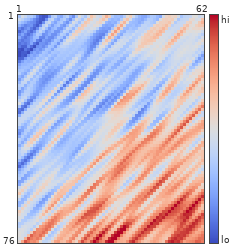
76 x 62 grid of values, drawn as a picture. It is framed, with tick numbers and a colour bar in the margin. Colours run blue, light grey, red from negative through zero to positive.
Neither half mirrors the other. The grain runs diagonally up to the right. No lone cell stands out from its neighbours. The ninth with the highest average is the bottom right. The field climbs toward the bottom right. The top left is the ninth with the lowest average.
